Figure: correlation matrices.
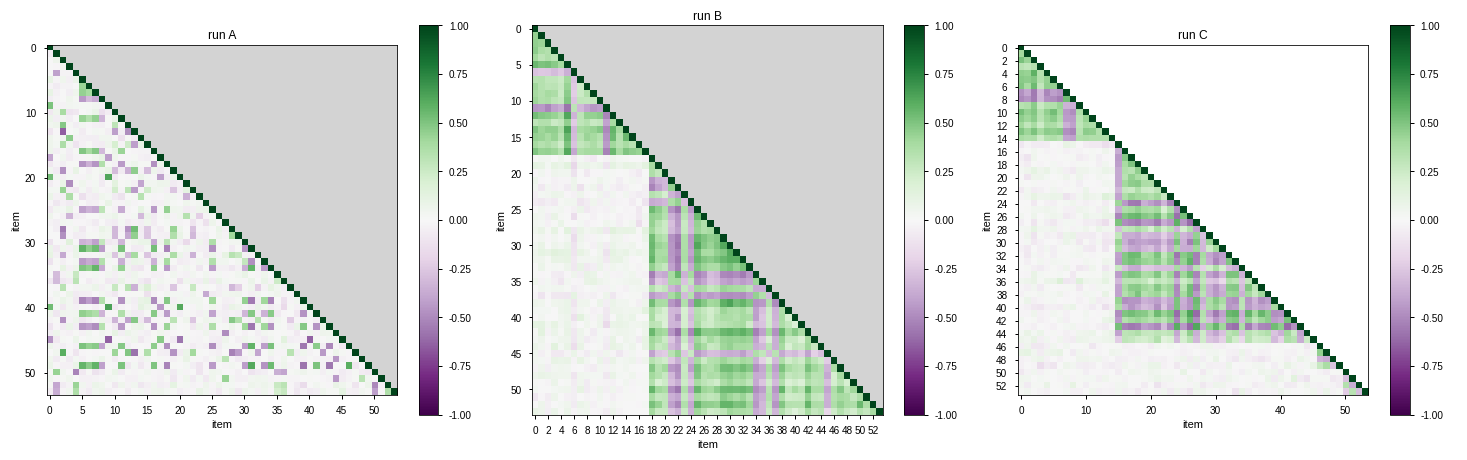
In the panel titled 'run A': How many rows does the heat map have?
54
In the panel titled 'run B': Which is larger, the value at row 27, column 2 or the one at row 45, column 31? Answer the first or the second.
the first
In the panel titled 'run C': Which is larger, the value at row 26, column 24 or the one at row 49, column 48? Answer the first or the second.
the second
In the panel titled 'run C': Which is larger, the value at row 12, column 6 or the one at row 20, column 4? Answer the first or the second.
the first
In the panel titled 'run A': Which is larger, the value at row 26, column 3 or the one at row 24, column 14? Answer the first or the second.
the second
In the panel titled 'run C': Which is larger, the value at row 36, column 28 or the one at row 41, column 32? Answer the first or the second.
the second
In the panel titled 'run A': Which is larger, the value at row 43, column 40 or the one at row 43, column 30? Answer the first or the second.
the second
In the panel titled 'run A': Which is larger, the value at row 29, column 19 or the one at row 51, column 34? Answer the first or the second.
the first
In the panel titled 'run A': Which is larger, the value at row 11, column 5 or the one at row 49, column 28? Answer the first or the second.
the first
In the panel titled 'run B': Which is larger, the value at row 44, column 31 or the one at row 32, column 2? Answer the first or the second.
the first
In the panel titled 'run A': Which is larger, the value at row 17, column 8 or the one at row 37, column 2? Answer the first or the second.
the second
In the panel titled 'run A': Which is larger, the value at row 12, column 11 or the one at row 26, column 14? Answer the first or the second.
the first
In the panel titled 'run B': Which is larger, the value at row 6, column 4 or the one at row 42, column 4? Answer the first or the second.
the second
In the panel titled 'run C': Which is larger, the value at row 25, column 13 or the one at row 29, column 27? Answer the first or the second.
the second
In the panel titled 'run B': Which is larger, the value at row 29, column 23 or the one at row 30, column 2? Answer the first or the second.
the first
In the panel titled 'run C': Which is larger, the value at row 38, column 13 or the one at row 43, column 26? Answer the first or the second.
the first
